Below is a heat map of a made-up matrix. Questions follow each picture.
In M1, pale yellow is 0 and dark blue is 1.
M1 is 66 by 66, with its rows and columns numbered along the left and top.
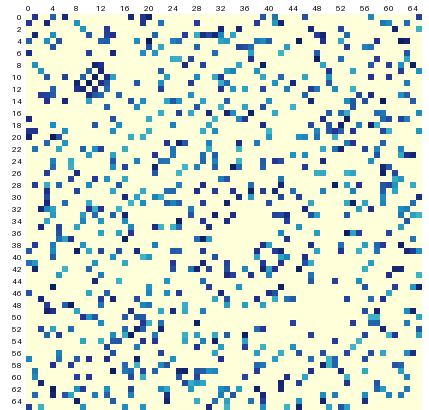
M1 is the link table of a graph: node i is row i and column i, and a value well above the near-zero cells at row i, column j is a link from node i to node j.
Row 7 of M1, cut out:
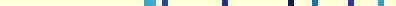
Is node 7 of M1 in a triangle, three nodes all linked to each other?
no
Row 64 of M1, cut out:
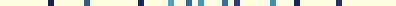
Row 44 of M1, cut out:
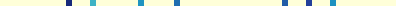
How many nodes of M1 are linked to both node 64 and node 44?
1
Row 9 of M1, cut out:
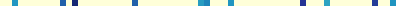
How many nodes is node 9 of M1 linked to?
11
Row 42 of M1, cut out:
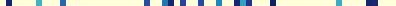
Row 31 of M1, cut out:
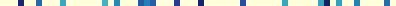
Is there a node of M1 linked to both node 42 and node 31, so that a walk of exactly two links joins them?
yes
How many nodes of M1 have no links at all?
0
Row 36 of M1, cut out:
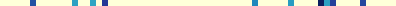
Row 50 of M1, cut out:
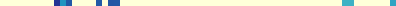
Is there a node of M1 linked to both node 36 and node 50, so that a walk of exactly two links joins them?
no
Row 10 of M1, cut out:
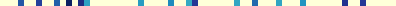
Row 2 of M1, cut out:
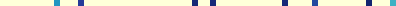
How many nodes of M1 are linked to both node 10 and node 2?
3
